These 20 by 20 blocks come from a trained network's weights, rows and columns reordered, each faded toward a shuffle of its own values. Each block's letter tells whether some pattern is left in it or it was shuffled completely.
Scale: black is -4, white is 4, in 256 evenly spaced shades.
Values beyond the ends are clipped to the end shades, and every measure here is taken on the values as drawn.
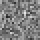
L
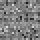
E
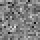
L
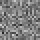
E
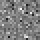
L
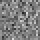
E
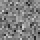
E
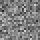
E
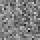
L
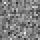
L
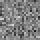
E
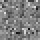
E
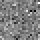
L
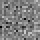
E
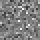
L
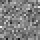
L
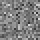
E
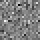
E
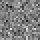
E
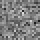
L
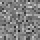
E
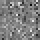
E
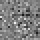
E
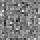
E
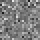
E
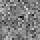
L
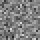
L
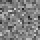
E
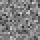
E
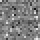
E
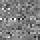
E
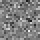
L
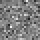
L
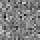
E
